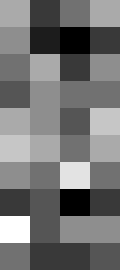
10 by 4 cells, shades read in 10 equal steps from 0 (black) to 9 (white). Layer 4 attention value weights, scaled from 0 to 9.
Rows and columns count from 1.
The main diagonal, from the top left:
6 1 2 4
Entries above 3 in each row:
3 1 3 3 3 4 4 0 3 1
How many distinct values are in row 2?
4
